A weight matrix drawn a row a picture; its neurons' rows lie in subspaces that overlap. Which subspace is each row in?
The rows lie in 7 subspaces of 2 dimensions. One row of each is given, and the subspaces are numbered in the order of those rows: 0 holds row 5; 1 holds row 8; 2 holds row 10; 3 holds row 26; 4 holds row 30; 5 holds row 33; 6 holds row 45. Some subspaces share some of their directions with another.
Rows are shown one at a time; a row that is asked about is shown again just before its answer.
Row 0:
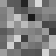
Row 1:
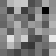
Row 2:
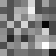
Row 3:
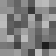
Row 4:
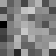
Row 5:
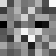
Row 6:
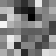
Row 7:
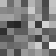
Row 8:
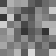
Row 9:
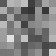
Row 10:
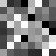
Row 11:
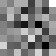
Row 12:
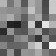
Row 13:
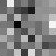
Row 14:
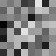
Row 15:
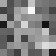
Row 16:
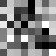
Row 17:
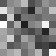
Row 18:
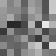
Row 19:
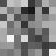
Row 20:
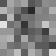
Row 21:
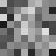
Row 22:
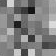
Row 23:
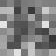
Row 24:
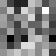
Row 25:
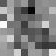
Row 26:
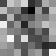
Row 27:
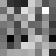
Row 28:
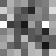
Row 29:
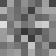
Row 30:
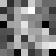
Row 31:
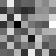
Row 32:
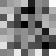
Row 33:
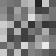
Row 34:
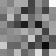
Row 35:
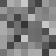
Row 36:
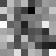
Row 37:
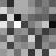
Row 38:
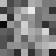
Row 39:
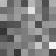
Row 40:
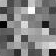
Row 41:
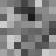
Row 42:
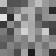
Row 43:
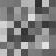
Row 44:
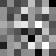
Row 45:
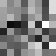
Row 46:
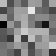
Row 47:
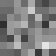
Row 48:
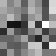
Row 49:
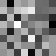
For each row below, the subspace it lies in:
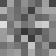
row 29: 0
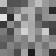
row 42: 1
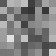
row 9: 3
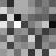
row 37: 4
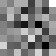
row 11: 0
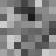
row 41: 2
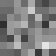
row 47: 1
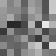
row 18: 6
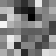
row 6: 2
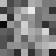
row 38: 1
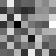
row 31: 4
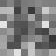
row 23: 3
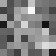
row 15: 5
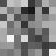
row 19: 3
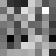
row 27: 3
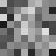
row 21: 1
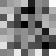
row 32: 0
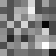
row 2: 5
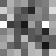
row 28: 6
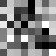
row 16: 5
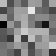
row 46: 0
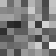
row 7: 6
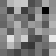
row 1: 3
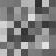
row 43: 5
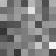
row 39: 6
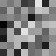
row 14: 5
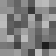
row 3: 1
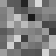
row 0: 2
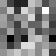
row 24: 3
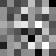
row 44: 0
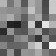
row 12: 6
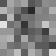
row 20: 1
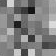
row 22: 4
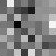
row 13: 4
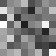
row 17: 4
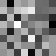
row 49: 4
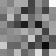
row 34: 0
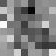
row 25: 2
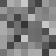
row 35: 2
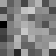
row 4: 5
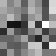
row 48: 6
